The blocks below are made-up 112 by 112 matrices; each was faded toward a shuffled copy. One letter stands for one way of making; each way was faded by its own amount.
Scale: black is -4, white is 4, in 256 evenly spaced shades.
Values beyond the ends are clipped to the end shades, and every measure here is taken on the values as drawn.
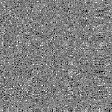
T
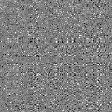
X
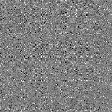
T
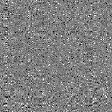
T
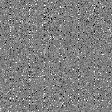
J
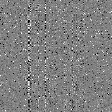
J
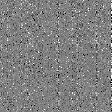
J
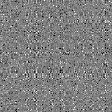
X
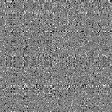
X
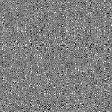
T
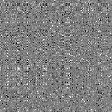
X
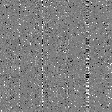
J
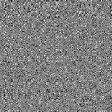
T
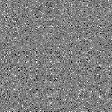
X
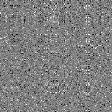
T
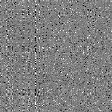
J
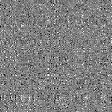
T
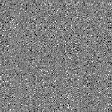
T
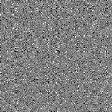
T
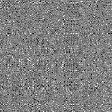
T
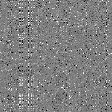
J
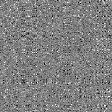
T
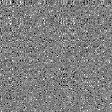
X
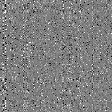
J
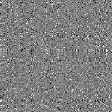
X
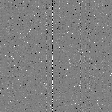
J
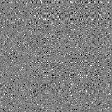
X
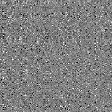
T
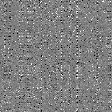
J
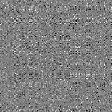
X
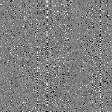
J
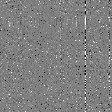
J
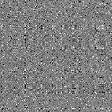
T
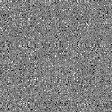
T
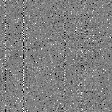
J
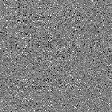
T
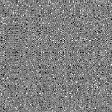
T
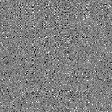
T
